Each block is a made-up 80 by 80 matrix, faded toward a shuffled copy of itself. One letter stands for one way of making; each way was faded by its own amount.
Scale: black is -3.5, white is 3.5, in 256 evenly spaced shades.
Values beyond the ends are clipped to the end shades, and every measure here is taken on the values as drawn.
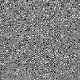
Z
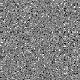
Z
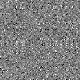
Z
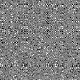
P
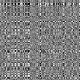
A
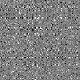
P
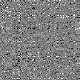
P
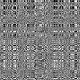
A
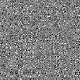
Z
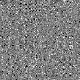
Z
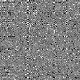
P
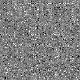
Z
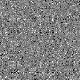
Z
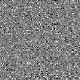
Z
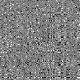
P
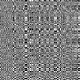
A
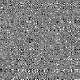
P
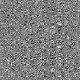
P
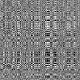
A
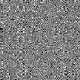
P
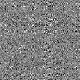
P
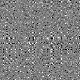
P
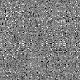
Z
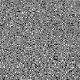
Z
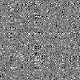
P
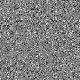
Z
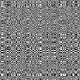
A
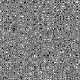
P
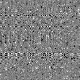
P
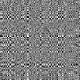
A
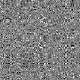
P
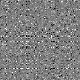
P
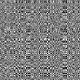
A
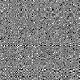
P
